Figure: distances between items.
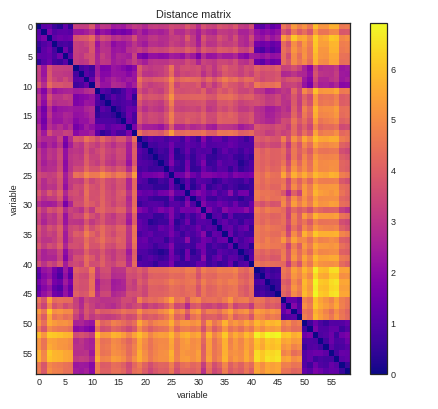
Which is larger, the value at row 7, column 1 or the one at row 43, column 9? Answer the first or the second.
the second
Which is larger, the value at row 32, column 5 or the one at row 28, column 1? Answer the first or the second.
the second
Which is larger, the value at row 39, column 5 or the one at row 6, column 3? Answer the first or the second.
the first
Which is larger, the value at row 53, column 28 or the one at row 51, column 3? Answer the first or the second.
the first
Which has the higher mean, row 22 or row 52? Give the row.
52
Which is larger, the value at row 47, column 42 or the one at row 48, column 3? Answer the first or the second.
the second
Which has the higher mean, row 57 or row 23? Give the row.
57
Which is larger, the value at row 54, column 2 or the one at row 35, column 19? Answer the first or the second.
the first
